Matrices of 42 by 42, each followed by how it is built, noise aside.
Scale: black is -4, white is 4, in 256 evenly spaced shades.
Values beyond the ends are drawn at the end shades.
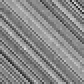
Toeplitz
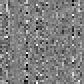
uneven columns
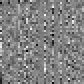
uneven columns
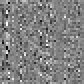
uneven columns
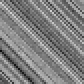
Toeplitz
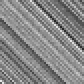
Toeplitz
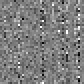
uneven columns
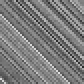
Toeplitz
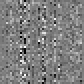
uneven columns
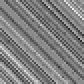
Toeplitz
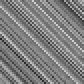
Toeplitz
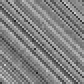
Toeplitz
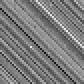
Toeplitz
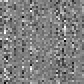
uneven columns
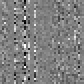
uneven columns
